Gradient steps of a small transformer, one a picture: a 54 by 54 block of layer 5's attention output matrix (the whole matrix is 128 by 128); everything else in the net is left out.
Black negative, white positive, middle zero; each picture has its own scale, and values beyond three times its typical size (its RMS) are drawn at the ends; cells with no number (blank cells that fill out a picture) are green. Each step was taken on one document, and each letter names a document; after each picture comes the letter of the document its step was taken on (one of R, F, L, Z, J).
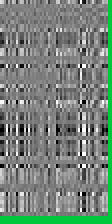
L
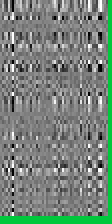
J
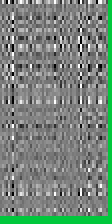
J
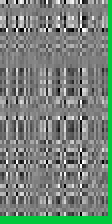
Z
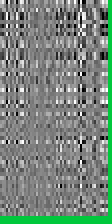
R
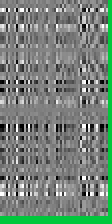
L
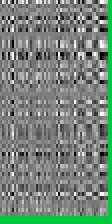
R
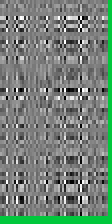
Z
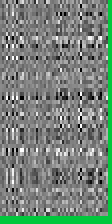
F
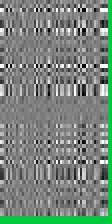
R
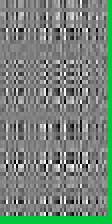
Z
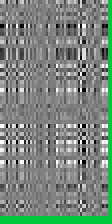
R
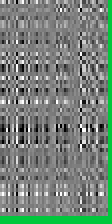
L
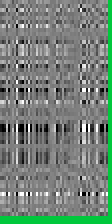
L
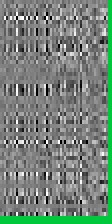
Z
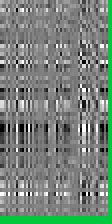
L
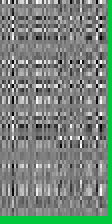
J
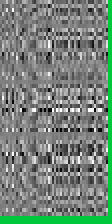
F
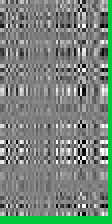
R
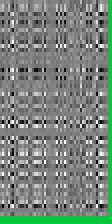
J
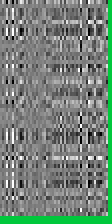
F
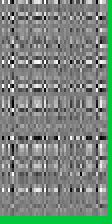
J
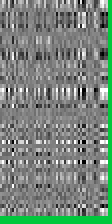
R
